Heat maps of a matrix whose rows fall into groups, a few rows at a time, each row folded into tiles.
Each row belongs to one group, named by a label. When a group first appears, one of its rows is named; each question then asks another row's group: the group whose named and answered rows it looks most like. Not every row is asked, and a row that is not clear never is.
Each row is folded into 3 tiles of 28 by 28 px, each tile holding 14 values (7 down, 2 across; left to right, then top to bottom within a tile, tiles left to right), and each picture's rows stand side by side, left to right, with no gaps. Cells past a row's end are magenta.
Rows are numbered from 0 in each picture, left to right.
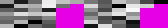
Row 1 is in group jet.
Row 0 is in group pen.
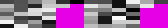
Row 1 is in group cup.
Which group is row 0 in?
jet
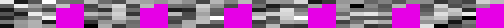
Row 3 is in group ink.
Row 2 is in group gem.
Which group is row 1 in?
gem
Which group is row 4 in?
ink
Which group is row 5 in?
pen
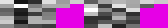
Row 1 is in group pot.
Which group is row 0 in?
cup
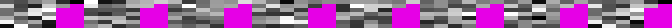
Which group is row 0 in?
jet
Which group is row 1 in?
cup
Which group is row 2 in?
pen
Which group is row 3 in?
cup
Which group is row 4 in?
pen
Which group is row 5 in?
ink
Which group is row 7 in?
jet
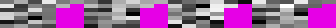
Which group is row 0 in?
ink
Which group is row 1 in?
gem
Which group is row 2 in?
jet
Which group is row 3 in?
gem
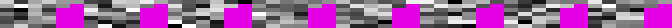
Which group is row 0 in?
gem
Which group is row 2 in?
jet
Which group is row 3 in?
ink
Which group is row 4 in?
pen
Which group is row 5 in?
cup
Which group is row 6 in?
cup
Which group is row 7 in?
gem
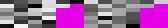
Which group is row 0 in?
jet
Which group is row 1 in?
pen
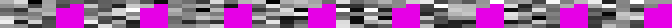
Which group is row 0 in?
cup
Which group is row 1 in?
jet
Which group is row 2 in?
pot
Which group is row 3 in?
pen
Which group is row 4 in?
cup
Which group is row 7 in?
gem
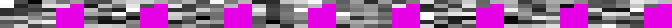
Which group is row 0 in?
cup
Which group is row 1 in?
pot
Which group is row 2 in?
ink
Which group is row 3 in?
pot
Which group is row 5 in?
pen
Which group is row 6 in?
pot
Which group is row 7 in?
pot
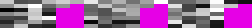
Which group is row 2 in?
jet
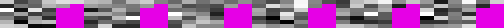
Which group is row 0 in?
cup
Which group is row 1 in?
gem
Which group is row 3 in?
pot
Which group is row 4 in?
pot
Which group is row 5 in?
pot
